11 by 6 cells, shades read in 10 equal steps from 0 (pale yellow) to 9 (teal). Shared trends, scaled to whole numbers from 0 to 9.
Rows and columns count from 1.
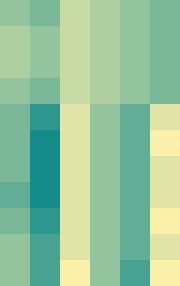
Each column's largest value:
6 9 2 4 7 5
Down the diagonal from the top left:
4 4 2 3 6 0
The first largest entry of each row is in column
2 6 6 2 2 2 2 2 2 2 2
